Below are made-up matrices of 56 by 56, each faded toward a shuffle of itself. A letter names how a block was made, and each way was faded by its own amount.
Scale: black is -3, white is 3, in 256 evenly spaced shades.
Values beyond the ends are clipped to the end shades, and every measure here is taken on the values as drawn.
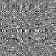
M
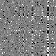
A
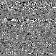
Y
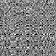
M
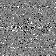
Y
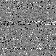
Y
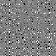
A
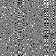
A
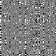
A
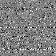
Y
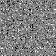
Y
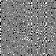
A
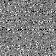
Y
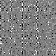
A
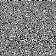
Y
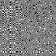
A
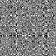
M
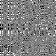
A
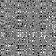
A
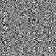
M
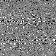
Y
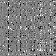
A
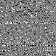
Y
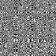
M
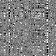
A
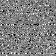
Y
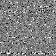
Y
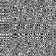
M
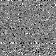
Y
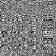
M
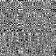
M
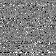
Y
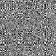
M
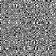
M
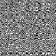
M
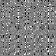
A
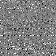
Y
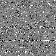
Y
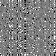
A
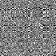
M
